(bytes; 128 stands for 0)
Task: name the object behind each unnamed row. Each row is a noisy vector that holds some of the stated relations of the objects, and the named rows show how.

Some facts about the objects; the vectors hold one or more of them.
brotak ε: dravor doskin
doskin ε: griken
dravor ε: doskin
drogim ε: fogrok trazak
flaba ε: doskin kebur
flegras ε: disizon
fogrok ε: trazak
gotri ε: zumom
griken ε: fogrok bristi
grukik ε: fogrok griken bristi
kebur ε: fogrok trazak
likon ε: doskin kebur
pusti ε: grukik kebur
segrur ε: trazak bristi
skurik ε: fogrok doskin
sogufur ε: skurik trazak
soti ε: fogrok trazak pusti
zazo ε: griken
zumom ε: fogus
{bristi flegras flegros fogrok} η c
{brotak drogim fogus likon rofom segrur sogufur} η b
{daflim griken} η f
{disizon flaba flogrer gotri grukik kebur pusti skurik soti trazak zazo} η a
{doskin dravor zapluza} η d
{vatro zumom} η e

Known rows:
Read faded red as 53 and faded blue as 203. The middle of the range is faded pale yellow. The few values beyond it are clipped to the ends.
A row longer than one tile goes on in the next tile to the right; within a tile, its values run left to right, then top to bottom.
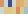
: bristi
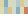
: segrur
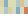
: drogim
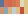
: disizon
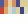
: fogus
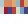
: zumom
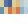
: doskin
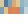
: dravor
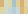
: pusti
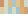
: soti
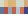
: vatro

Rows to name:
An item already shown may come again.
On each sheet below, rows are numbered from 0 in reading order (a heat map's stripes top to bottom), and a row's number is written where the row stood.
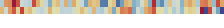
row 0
flegras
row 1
flogrer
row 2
flaba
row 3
rofom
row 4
dravor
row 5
zapluza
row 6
kebur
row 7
zumom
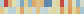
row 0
flogrer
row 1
rofom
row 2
flegros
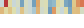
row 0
daflim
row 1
brotak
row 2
trazak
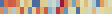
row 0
disizon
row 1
doskin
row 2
gotri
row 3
griken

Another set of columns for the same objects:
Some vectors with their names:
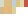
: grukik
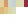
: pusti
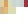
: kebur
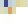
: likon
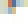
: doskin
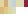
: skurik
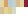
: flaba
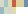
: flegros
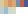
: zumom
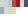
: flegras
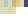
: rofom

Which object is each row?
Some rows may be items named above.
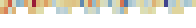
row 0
trazak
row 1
flogrer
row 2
vatro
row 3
daflim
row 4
doskin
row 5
rofom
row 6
griken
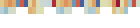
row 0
zumom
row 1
kebur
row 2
zumom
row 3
dravor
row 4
gotri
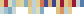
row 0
zapluza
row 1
fogus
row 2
disizon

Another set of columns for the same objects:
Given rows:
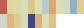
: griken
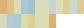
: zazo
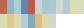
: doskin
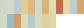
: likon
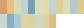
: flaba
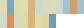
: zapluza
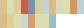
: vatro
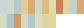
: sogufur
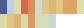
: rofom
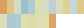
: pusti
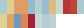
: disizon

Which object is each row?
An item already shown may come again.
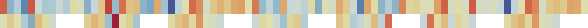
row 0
doskin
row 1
zumom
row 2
rofom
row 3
dravor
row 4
trazak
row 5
daflim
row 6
rofom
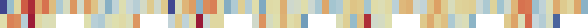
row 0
fogus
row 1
kebur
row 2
gotri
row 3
zapluza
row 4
flogrer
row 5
flegros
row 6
flegras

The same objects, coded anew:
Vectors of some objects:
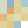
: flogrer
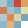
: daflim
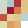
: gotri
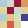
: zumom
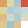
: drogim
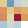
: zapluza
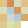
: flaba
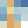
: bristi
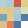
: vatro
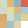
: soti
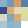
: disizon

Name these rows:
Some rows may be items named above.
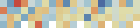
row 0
daflim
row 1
flegros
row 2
rofom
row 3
trazak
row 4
kebur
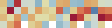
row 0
fogus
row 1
flogrer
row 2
doskin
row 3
dravor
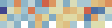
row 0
flegras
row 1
daflim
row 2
flogrer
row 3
griken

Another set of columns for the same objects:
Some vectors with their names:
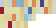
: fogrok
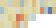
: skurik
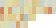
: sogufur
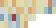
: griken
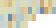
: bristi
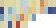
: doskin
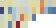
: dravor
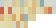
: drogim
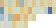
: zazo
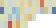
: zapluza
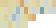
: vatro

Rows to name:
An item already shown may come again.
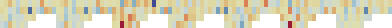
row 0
flegros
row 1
flegros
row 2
kebur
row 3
gotri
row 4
daflim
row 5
trazak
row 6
flegras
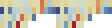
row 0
dravor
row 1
dravor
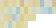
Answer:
zumom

